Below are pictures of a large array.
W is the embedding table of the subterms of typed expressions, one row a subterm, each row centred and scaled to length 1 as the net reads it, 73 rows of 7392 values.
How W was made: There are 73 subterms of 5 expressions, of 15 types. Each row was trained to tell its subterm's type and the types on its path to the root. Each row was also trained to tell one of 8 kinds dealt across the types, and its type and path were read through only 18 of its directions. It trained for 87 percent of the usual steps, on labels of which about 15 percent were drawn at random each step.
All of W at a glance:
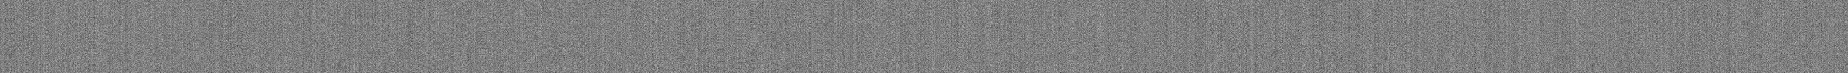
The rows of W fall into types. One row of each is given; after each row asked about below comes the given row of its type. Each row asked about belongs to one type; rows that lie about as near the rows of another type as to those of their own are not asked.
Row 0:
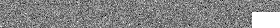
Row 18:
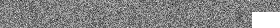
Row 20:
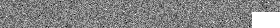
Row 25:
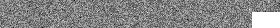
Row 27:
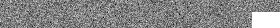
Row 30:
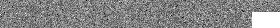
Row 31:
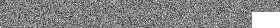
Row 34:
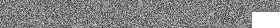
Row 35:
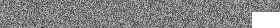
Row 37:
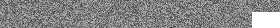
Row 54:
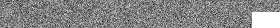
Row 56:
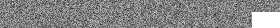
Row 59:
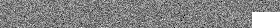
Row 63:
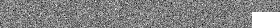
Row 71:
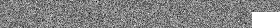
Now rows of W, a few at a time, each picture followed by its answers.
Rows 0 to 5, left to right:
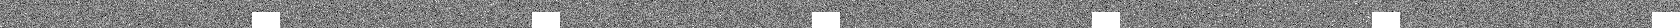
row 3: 20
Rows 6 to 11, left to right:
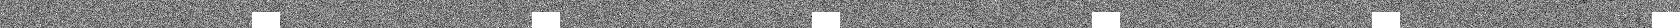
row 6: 35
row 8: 27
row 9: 37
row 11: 54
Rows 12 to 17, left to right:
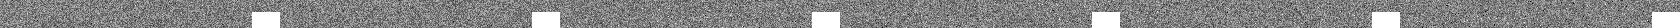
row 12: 56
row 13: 18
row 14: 54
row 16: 27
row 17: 31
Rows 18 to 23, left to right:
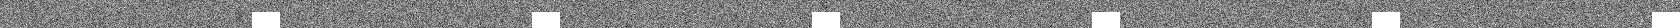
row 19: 35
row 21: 71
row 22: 71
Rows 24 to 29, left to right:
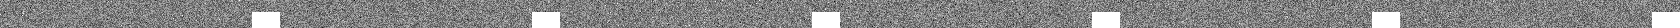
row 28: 37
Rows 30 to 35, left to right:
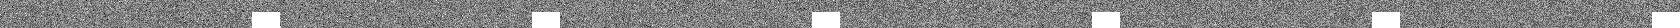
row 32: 34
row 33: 37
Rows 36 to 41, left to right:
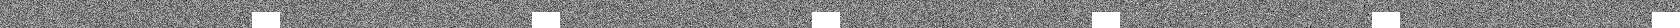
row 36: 35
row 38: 71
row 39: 35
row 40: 37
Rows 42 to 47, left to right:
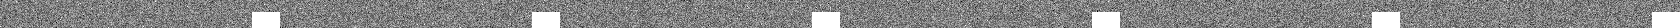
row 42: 20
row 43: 34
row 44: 34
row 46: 27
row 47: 56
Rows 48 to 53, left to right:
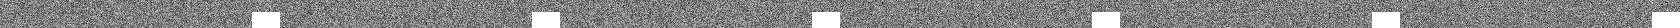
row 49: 20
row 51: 18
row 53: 30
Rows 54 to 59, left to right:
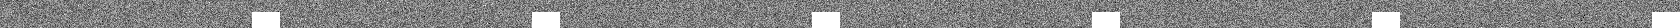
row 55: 27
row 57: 56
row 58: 34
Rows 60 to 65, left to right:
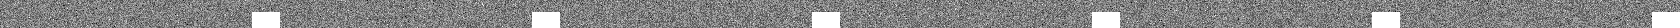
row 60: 0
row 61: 20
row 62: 35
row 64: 56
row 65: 71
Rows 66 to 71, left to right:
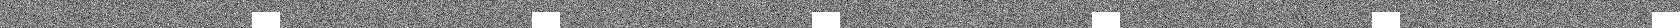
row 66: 71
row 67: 37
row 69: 20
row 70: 18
